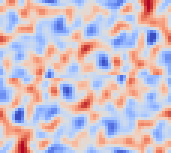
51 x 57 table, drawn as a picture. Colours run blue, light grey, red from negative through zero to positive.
Symmetry: a half turn. Grain: blotchy. Histogram: bell-shaped. Slope: none.
